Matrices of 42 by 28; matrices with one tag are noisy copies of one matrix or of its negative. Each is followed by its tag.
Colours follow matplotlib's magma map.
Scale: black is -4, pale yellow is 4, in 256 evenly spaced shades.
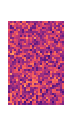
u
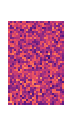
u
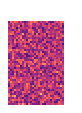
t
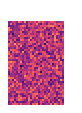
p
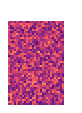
u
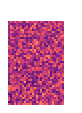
u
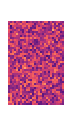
u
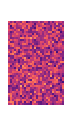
u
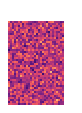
t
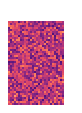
p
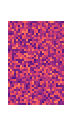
t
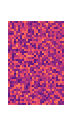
t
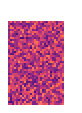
u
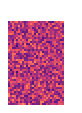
t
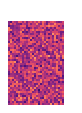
p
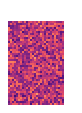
p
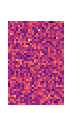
t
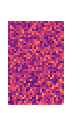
u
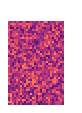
u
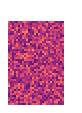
t
